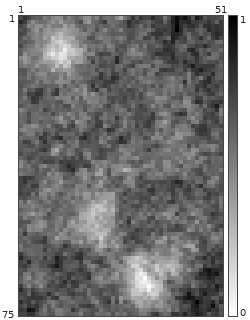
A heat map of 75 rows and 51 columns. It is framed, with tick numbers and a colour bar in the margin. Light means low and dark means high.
Average level on the scale: 60%. Ninth with the highest average: top right. Odd rows or columns: none. Stripes: none. Dips: three. Mirror symmetry: none. Grain: blotchy.
